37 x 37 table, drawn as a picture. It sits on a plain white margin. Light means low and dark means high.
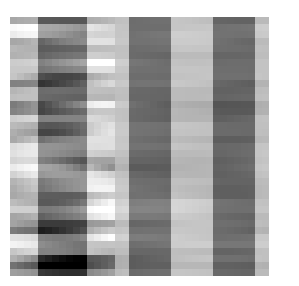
Seam: vertical, 40% of the way across, the right part calmer. Stripes: upright, repeating 3 times. Ninth with the highest average: bottom left. Slope: none.
